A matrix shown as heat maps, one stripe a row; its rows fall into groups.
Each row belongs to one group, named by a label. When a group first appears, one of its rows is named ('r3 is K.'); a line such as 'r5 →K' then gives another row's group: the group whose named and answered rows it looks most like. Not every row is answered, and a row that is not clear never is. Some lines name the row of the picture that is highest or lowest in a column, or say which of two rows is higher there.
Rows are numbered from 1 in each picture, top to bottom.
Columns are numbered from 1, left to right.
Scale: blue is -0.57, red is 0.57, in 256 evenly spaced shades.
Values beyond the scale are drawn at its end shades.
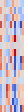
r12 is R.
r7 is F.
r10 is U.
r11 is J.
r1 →R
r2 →U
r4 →U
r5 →U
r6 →R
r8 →R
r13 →J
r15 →J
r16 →U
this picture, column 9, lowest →15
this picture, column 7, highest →3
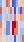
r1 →J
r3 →F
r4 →R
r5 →R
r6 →U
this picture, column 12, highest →6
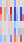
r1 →J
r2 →U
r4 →J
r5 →U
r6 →F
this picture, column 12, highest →3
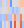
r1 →F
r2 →J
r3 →F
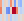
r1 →U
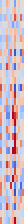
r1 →J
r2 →R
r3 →F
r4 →J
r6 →F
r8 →U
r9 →F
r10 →J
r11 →R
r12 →R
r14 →R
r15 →F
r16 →R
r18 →R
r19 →J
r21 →F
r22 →R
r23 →F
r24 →J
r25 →F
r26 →R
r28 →U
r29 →F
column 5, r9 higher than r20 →Yes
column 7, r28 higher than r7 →Yes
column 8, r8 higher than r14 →No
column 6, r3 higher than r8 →No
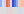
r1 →J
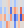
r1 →J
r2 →F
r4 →J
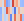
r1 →R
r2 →J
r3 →F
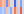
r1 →U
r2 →F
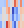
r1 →F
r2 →J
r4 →J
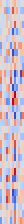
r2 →R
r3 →F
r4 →F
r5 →J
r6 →R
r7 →F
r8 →J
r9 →R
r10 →F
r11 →U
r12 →U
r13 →J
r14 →R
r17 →U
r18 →F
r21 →R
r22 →J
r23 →U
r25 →R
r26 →J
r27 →R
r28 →J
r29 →J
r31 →F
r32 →F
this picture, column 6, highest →12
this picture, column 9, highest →15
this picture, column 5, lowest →15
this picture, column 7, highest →15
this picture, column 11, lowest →11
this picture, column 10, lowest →23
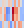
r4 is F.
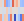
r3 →U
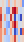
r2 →R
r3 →U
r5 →U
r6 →R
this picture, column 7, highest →2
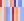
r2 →R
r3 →R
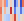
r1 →U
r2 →U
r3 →R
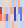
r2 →U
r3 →U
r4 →R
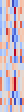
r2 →F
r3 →J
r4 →F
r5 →J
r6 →J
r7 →U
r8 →F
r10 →R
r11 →J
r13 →R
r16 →F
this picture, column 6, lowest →16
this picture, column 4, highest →5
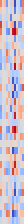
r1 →U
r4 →U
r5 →R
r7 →R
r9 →F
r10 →F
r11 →J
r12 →J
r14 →J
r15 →F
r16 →F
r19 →R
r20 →F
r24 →R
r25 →R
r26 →J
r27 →U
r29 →J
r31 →J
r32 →J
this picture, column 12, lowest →23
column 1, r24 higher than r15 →Yes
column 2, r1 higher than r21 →Yes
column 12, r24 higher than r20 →No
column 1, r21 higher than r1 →No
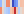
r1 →J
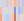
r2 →U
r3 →R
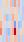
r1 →F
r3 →R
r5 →R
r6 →F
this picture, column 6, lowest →3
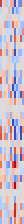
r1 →U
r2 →J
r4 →R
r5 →U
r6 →F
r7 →J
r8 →U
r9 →J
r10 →J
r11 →U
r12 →U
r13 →J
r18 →J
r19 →U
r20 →U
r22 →F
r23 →U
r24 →R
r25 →R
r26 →U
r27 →R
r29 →J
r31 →R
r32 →F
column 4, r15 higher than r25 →Yes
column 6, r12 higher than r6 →Yes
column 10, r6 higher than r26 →No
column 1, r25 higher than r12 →No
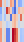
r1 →U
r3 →F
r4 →R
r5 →R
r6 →R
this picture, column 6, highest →1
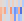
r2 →U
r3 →U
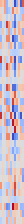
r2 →R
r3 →U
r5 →F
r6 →J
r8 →J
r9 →U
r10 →J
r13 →J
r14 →R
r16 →J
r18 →R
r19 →F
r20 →J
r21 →J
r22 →J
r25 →F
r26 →F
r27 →R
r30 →R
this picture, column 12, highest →1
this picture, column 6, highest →17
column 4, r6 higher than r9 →Yes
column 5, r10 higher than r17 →Yes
